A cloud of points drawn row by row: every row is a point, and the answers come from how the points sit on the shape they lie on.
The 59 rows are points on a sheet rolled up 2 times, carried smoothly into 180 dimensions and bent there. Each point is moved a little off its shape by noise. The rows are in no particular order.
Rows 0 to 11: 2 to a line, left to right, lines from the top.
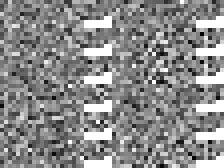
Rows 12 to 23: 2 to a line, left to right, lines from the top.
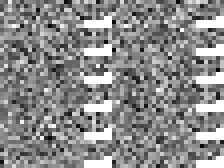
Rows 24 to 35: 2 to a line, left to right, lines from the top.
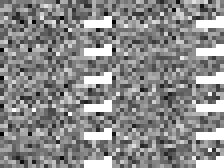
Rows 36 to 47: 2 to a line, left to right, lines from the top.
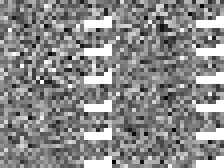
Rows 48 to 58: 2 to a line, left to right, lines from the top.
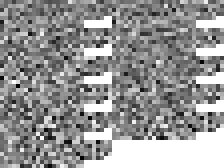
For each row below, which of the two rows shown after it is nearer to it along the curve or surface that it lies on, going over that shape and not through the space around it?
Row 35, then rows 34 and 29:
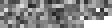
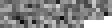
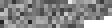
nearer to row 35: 29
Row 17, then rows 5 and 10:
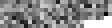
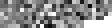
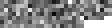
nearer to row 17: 10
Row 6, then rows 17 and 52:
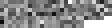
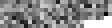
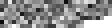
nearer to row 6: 52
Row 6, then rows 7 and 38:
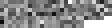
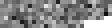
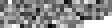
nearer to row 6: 38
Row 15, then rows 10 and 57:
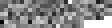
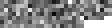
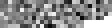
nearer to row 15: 10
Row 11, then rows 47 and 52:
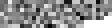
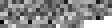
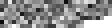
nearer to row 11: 52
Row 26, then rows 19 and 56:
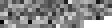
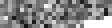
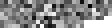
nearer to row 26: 56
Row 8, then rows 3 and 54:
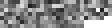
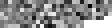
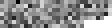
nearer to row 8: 54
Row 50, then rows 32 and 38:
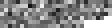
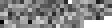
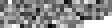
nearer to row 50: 32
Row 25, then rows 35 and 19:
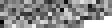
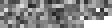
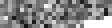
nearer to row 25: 35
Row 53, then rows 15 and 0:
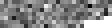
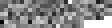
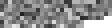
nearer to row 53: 0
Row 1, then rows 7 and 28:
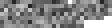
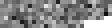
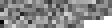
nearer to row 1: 28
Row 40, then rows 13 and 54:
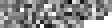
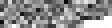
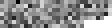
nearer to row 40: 13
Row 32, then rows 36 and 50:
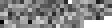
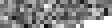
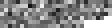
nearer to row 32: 50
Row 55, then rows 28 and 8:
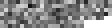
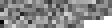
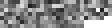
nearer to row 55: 8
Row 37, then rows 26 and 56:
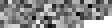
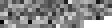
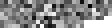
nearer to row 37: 56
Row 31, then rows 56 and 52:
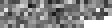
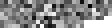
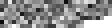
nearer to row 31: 52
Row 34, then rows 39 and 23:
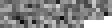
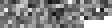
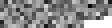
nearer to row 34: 23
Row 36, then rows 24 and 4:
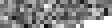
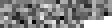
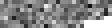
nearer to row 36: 24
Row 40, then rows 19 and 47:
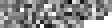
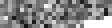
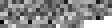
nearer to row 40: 47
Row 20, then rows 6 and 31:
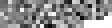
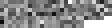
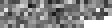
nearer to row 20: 6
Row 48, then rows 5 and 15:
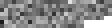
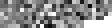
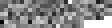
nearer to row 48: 15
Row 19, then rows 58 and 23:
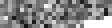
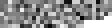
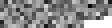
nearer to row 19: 23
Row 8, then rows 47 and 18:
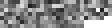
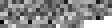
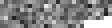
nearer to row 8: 47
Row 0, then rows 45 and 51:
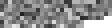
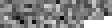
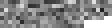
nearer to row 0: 51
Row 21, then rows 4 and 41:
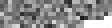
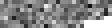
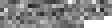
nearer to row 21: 41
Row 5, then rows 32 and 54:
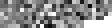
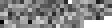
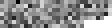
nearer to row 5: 32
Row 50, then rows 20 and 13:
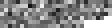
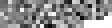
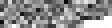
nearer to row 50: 13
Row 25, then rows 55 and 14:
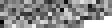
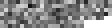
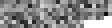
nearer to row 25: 55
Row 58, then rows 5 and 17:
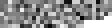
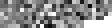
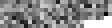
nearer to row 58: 5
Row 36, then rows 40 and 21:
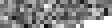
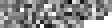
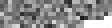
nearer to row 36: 21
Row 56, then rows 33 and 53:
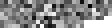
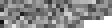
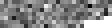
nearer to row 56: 33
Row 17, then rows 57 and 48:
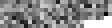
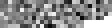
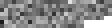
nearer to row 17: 48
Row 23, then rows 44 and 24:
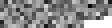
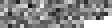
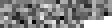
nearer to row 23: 24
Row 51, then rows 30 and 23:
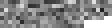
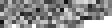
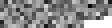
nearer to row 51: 23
